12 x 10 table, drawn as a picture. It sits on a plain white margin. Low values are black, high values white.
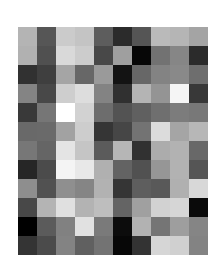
Stripes: upright, repeating 2 times. Odd rows or columns: none. Slope: none. Average level on the scale: 50%. Calmest part: middle right.
